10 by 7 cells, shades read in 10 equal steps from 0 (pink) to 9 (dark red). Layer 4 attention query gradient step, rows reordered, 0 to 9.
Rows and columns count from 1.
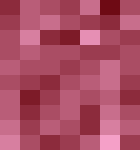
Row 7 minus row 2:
-2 4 3 -1 -1 -3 4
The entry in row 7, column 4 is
4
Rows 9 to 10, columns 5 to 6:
7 2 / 4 0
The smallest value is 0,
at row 10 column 6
